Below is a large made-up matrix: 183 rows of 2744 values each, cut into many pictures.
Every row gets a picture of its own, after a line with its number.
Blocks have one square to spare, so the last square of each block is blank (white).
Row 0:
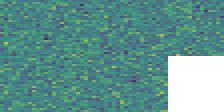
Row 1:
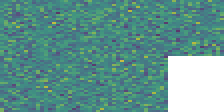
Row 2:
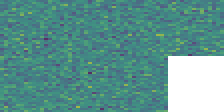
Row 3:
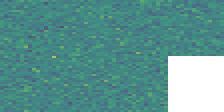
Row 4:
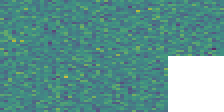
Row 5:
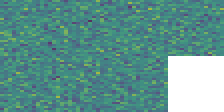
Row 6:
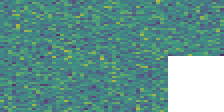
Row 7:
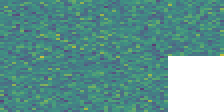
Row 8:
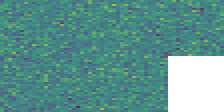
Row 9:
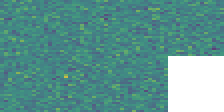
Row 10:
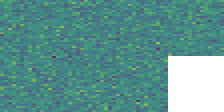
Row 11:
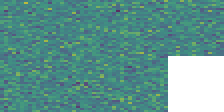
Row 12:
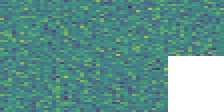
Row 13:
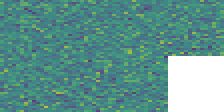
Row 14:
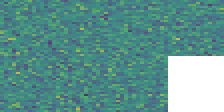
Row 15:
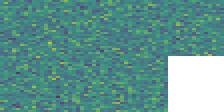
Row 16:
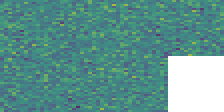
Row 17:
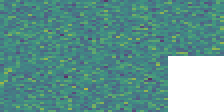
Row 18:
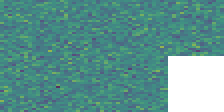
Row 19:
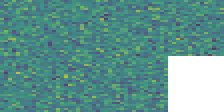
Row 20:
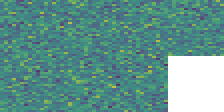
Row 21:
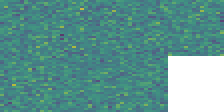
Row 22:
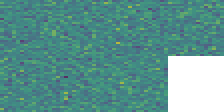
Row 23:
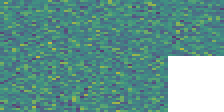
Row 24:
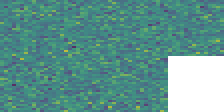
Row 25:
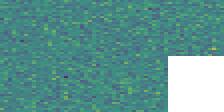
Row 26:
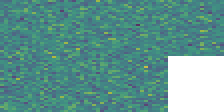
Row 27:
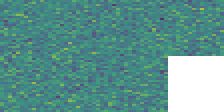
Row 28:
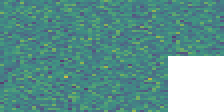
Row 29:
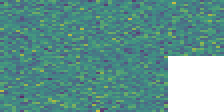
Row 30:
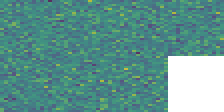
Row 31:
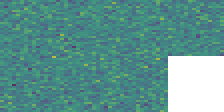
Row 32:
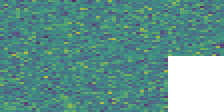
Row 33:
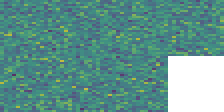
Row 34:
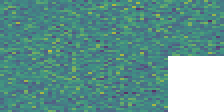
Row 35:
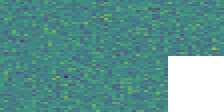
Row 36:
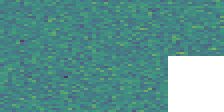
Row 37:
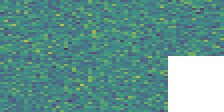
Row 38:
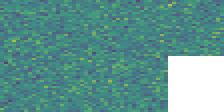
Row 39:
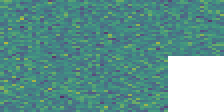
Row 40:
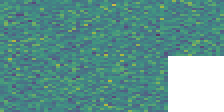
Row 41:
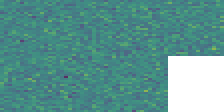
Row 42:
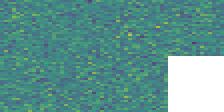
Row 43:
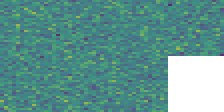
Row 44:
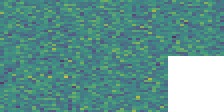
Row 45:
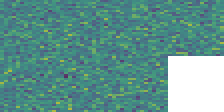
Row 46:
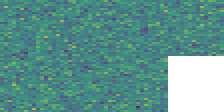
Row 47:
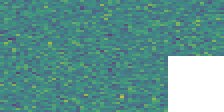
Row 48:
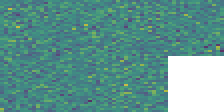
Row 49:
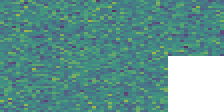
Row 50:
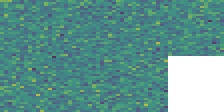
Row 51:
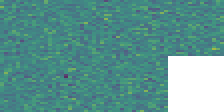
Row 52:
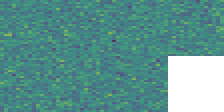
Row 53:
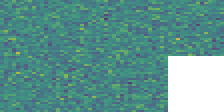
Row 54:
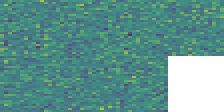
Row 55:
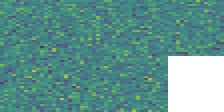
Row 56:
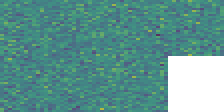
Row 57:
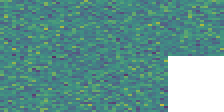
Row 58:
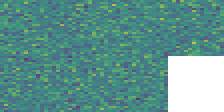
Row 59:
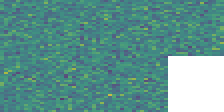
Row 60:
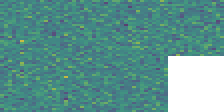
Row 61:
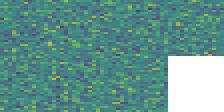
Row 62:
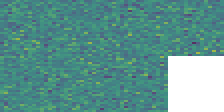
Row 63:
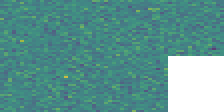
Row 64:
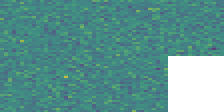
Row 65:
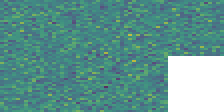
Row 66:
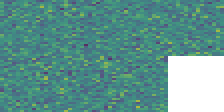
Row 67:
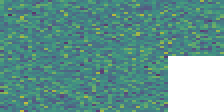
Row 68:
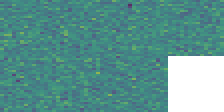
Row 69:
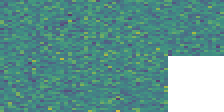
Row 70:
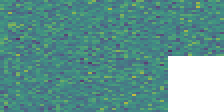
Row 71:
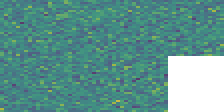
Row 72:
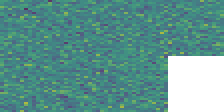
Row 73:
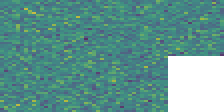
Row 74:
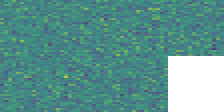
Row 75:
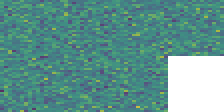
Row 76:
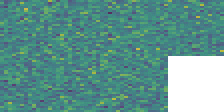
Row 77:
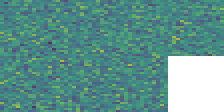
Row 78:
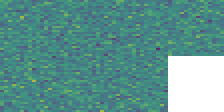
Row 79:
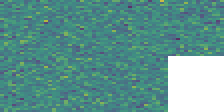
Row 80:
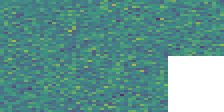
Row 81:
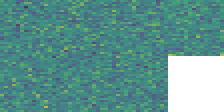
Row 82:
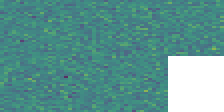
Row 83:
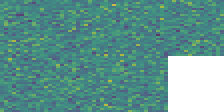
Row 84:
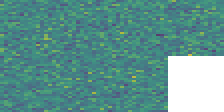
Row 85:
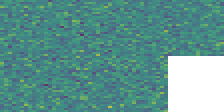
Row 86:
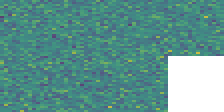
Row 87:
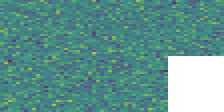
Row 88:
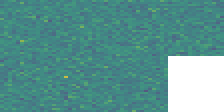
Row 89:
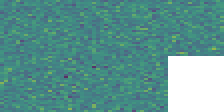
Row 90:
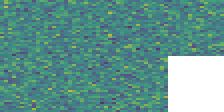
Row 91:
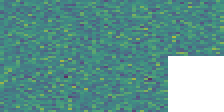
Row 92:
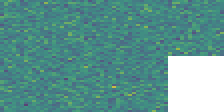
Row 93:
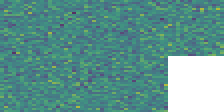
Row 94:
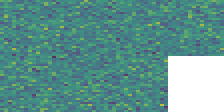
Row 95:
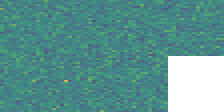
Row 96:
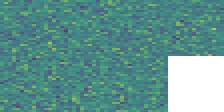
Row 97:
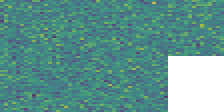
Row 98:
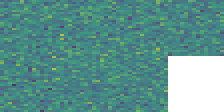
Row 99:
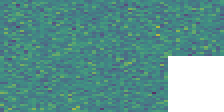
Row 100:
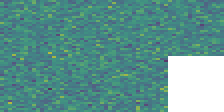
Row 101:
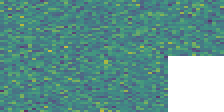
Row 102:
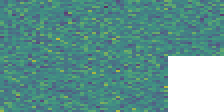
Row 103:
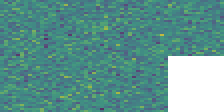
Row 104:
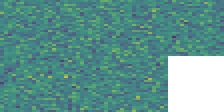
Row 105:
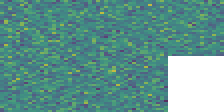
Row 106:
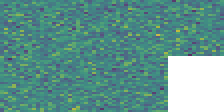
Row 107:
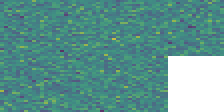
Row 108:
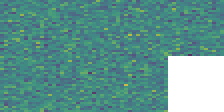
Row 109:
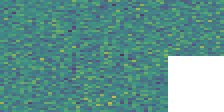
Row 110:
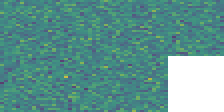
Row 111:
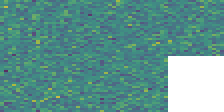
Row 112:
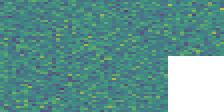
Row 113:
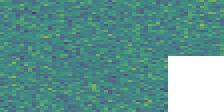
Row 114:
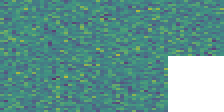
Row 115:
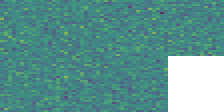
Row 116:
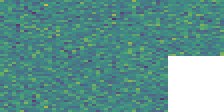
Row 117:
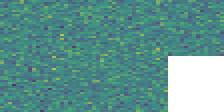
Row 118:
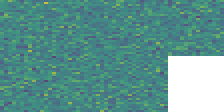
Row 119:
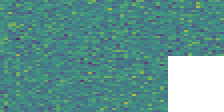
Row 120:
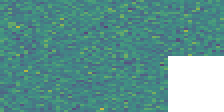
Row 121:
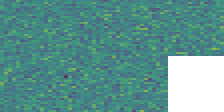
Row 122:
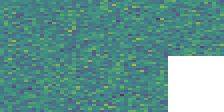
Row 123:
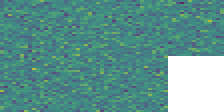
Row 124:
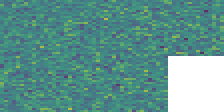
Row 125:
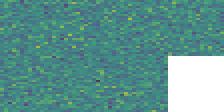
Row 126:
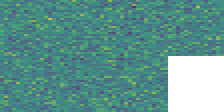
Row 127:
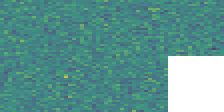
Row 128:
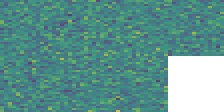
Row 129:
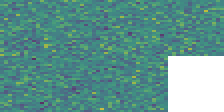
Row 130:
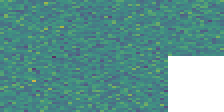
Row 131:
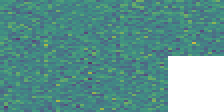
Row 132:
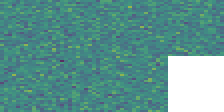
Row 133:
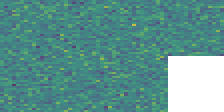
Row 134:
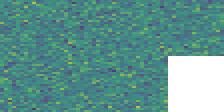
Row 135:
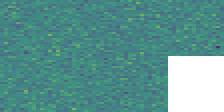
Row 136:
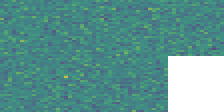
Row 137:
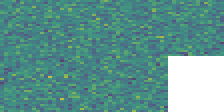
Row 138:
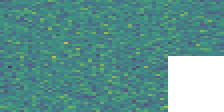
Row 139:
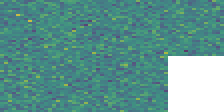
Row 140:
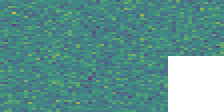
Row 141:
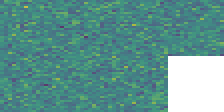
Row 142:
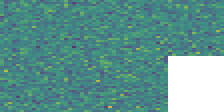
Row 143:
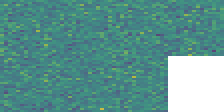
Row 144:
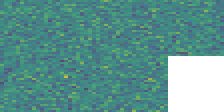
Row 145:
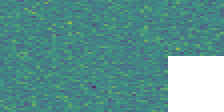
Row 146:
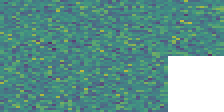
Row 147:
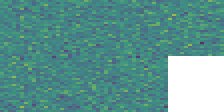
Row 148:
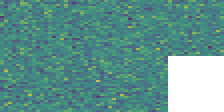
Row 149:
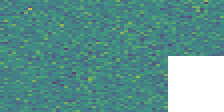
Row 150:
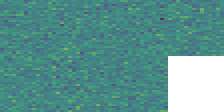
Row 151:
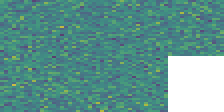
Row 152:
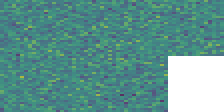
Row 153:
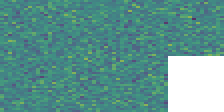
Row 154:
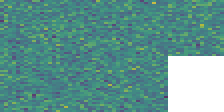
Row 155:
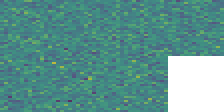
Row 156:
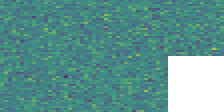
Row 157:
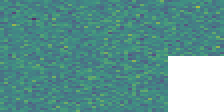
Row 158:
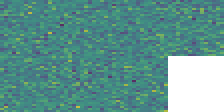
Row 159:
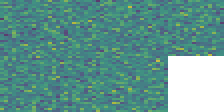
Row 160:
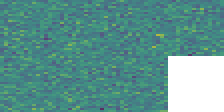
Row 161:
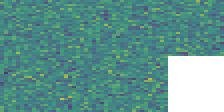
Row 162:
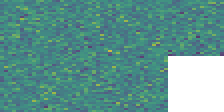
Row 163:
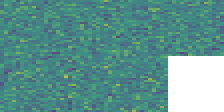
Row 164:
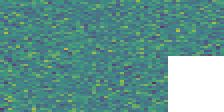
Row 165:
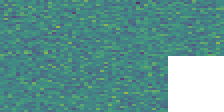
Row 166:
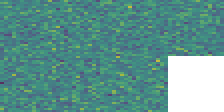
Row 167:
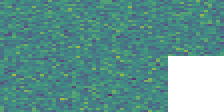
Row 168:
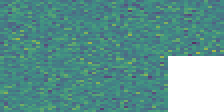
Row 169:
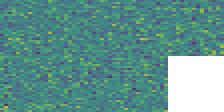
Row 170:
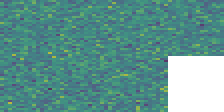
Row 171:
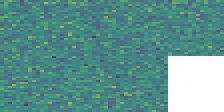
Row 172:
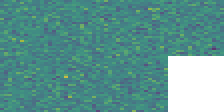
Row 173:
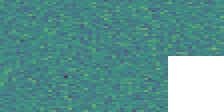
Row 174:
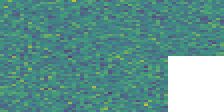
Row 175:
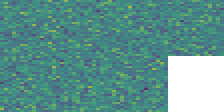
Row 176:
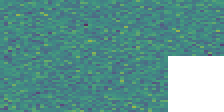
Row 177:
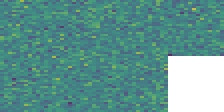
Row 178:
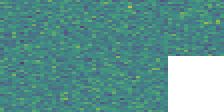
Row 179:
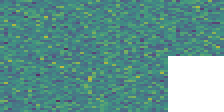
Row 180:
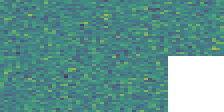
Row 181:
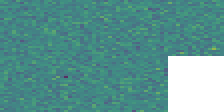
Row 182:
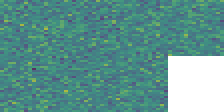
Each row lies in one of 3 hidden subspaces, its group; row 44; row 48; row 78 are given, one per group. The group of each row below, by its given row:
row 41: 44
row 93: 48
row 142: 78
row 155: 48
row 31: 78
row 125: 78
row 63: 44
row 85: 78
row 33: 44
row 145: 78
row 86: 78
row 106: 48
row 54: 48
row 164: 48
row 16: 48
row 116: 78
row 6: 78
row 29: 78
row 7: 78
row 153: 48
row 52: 44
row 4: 44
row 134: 78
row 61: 44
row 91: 44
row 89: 44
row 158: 48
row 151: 78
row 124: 44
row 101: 78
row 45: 44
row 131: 48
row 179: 48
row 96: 44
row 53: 44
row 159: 44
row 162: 78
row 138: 78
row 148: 78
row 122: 48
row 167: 44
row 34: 48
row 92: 78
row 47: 44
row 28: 44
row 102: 78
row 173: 44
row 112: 78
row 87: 48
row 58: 48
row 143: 48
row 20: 78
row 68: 44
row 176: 48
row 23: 44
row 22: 44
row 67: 78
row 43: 78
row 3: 78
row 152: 48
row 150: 48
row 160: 48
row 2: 48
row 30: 48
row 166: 44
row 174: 78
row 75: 78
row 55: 44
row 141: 78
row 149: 48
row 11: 48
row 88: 44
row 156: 44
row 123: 78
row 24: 78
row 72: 78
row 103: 48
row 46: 78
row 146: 44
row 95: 48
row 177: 78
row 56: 48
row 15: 44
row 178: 44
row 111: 78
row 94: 78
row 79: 44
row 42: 48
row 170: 78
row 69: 78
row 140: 48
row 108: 48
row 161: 44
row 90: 78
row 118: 78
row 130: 78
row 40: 48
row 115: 44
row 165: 48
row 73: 78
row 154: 78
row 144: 44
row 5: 44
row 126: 48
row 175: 44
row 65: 48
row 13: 78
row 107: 78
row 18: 78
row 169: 48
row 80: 48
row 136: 44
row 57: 78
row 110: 44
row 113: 78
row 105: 78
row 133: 78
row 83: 48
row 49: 78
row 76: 78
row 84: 48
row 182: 78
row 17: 44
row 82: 44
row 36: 44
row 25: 44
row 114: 44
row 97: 78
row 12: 44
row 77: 44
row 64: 44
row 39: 78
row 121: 44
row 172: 44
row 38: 48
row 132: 44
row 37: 48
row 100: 78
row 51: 44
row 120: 48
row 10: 78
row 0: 48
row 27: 48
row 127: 44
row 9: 44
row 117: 78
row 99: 48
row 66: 78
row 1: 48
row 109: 48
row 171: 78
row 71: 48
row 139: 48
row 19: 44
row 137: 44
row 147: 78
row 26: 78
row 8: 48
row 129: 48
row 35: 44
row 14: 44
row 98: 78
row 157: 48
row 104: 44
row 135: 48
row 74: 44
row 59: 44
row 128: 78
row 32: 78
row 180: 44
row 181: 44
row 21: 78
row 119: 48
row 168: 48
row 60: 44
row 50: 78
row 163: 44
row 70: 48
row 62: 48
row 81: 78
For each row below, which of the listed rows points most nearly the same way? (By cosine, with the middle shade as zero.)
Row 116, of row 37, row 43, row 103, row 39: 39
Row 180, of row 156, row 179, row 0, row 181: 156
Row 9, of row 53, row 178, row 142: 53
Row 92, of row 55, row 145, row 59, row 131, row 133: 145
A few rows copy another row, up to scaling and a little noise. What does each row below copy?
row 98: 117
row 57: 94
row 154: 97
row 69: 128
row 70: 119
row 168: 62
